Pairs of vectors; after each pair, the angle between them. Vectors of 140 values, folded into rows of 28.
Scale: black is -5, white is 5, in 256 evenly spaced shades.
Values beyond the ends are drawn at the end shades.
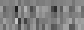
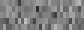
partly opposed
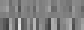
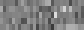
orthogonal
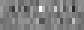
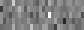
orthogonal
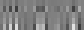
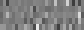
orthogonal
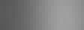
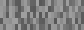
orthogonal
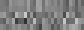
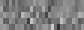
orthogonal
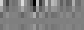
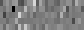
partly opposed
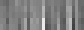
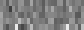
orthogonal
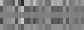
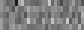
partly opposed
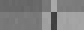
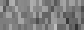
partly opposed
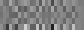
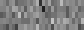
partly aligned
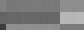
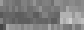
nearly parallel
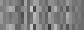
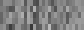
nearly opposite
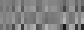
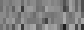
nearly parallel
